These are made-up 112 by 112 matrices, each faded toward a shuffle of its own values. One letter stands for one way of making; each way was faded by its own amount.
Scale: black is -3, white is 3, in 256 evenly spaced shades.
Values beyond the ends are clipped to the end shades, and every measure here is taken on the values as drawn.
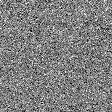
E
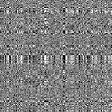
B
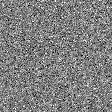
E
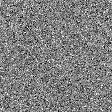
E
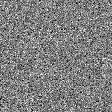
E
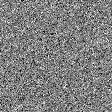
E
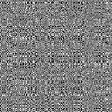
B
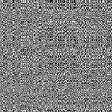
B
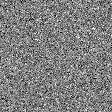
E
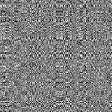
B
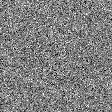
E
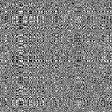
B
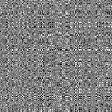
B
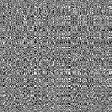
B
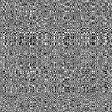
B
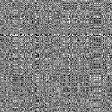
B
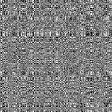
B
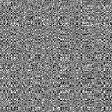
B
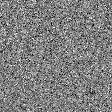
E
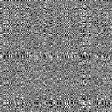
B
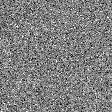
E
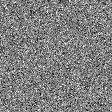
E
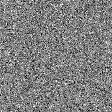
E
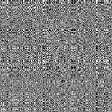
B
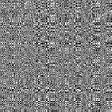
B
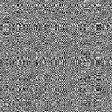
B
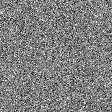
E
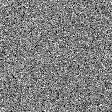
E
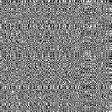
B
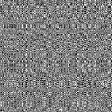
B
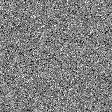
E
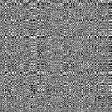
B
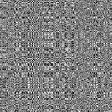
B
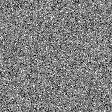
E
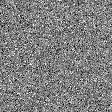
E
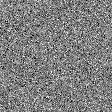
E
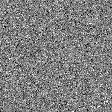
E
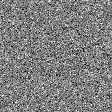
E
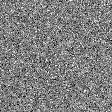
E
